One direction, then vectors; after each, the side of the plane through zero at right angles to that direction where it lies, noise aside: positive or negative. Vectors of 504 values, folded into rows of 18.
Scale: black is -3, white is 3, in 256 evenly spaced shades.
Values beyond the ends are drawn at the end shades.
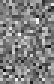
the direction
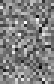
positive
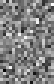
positive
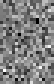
negative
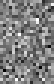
positive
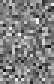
positive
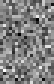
negative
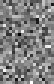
negative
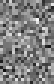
positive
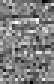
positive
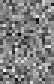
negative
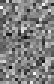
negative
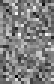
positive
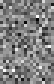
negative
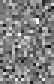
positive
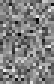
negative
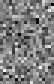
negative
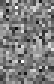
negative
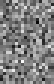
negative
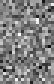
positive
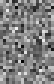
positive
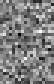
negative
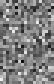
positive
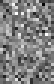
positive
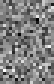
negative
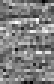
positive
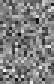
negative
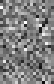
positive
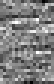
positive
